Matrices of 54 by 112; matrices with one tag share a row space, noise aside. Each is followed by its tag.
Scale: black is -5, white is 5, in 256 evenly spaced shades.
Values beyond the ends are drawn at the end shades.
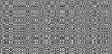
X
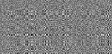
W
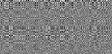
X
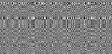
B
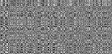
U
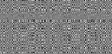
B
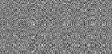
B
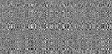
W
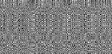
B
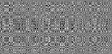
X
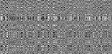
U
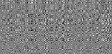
W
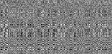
U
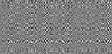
W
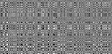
U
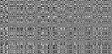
U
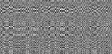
X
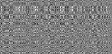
X
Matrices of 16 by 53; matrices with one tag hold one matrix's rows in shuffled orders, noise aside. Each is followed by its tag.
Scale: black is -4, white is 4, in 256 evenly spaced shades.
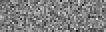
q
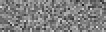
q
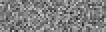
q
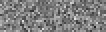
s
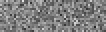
s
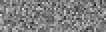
s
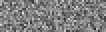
s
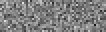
s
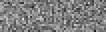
s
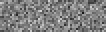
q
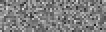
s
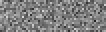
s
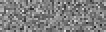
s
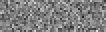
q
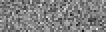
q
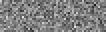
s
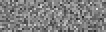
q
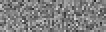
s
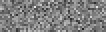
q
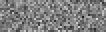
q
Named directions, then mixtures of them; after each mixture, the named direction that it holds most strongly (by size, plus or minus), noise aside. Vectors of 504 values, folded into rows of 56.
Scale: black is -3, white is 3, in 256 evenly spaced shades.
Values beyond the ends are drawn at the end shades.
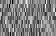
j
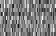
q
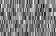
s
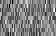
j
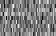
q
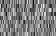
s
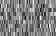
s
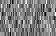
j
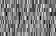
s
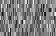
s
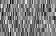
j
